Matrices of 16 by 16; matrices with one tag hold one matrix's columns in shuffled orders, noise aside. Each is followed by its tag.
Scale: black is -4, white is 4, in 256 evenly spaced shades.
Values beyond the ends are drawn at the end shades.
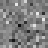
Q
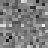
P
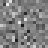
Q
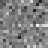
P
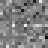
P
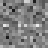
P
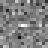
P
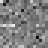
P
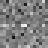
P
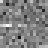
P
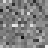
P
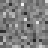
Q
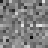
P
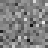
Q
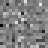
Q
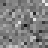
Q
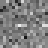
P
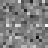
P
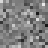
Q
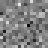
Q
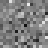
Q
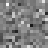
Q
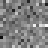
P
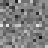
P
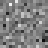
Q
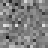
P
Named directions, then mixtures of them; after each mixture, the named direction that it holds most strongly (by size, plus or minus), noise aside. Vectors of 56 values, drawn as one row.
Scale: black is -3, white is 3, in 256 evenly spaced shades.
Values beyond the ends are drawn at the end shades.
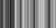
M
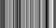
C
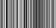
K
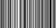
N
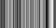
C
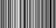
N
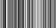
K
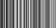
K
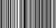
N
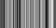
C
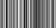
K
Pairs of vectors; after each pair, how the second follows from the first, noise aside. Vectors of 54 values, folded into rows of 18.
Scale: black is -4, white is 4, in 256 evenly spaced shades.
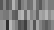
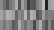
reversed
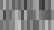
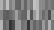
reversed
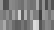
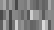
shuffled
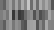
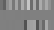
partly zeroed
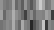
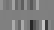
partly zeroed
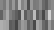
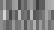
reversed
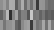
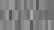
shrunk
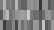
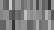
reversed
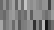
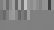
partly zeroed
